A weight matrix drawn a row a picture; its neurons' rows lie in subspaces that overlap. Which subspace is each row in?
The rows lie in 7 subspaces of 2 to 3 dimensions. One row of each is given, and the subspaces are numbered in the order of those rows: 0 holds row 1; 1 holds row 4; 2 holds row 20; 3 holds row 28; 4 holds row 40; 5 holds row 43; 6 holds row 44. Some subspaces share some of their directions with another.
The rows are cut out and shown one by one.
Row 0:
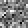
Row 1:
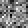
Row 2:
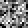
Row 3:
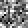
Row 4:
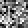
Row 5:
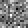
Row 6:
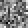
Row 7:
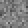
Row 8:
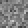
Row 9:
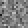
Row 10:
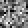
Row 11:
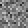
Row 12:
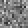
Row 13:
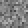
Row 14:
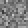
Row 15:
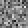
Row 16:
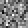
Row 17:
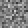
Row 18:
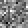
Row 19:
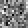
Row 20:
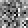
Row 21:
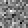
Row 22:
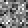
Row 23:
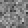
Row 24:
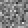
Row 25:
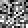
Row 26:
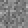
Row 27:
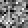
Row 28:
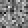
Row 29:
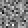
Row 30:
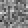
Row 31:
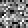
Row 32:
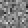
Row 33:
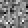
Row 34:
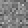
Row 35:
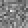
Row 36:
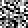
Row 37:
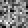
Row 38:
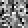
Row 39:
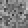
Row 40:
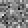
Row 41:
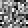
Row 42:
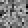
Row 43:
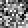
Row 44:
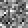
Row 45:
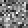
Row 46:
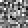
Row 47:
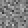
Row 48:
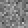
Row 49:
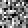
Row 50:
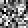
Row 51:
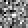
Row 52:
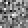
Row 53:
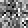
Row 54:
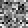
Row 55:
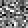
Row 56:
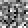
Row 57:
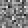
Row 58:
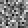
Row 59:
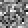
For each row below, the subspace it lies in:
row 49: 4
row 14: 2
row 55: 5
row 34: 6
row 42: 1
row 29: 5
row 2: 6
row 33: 0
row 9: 1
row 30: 6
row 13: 3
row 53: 2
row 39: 5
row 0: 4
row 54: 6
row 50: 2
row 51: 4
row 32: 0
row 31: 4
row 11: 0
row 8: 2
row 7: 1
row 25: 0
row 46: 4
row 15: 3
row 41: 6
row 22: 6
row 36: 5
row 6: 4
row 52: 4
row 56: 2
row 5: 0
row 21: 4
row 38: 1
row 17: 3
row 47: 5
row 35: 5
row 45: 0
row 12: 3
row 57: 3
